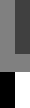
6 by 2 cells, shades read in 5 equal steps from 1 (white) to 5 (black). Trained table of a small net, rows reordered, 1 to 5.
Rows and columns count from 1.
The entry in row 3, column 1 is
3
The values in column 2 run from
1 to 4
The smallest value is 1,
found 2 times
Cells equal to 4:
3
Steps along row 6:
down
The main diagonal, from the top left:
3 4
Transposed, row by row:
3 3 3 3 5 5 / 4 4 4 3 1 1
